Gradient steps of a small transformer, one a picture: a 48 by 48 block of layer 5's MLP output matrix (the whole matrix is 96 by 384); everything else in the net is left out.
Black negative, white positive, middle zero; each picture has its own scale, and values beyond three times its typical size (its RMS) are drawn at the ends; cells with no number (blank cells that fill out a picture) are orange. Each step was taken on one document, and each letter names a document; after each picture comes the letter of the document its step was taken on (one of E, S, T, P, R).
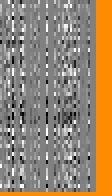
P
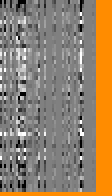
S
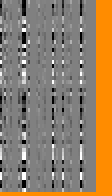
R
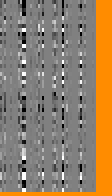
R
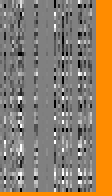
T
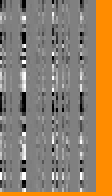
R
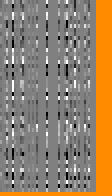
P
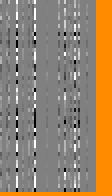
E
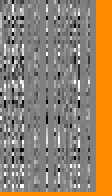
P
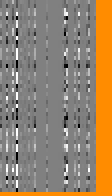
E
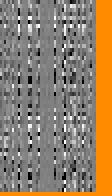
T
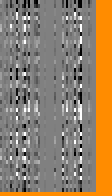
S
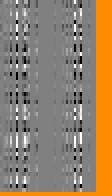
S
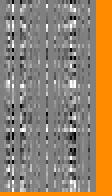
P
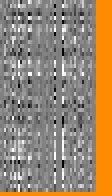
T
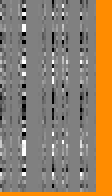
R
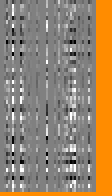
P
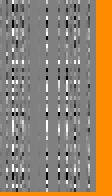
P
